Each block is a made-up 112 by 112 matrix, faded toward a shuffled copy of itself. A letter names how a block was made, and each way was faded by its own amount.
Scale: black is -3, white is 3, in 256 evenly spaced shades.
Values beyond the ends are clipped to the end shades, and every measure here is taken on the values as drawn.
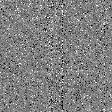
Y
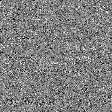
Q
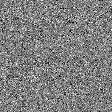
Q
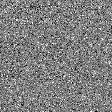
Q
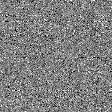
Q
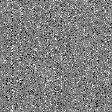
Y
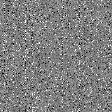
Y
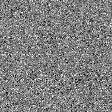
Q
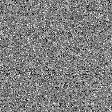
Q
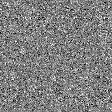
Q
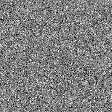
Q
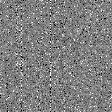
Y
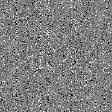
Y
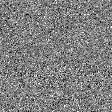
Q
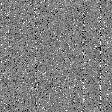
Y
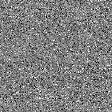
Q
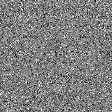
Q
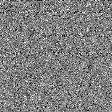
Q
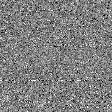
Q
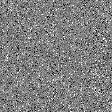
Y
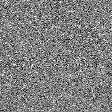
Q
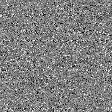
Q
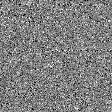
Q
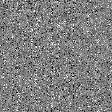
Y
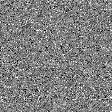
Q
